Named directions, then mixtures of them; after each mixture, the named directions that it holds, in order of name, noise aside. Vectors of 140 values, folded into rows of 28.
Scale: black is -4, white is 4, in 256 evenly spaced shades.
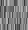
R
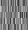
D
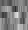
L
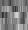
L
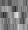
L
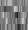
L, R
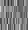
D, R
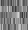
D, L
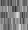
D, L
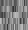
L, R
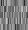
D, R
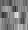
L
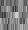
L, R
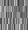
D, R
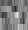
L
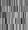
D, L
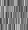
R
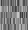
D, L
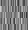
D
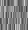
R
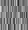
D, R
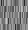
D, R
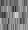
L, R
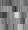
L
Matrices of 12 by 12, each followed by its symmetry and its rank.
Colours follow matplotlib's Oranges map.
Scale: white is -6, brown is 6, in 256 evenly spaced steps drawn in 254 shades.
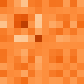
symmetric, rank two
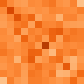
symmetric, full rank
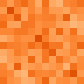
symmetric, full rank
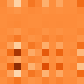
neither, rank one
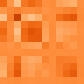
symmetric, rank two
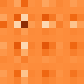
symmetric, rank one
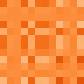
symmetric, rank one
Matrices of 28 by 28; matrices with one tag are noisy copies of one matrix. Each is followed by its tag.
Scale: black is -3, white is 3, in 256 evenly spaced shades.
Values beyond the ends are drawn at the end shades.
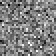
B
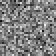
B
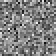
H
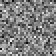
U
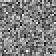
H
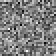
H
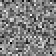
U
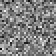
U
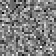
B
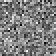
H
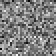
U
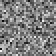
U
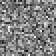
B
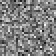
B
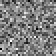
U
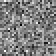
H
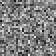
B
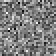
H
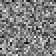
U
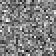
B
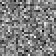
B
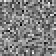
H
